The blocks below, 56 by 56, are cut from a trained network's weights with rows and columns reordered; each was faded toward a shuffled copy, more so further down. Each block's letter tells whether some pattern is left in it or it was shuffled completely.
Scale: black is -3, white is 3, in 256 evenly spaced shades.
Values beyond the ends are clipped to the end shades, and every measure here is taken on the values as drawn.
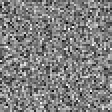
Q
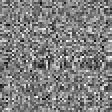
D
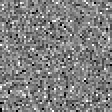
Q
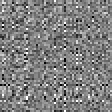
D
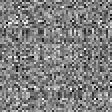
D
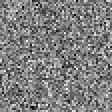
Q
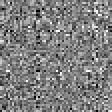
D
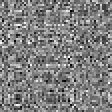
D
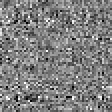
D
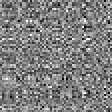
D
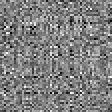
D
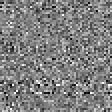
D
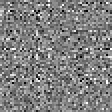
D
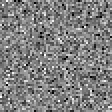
Q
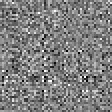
D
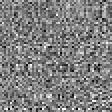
D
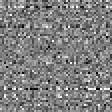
D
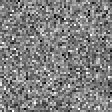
Q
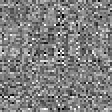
D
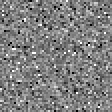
Q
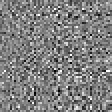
D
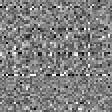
D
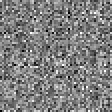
D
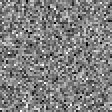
Q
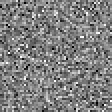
Q
